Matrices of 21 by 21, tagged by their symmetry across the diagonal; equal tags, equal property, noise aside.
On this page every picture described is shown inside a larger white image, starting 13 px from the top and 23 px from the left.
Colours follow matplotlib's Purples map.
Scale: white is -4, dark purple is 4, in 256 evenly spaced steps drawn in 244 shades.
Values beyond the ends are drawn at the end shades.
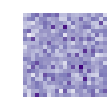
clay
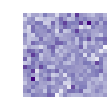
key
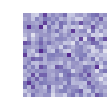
clay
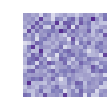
key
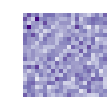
key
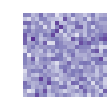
clay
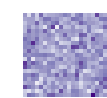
clay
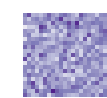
clay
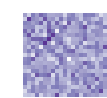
key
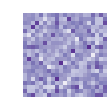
key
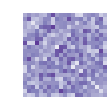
key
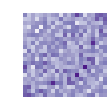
key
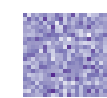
clay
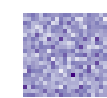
clay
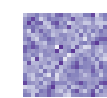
key
